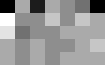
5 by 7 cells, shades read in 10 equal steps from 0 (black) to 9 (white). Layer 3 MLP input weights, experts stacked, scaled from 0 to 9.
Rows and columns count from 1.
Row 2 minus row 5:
3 0 -1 2 -1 1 0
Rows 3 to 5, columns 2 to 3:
4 5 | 5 6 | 5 6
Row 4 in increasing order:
5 5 5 6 6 6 7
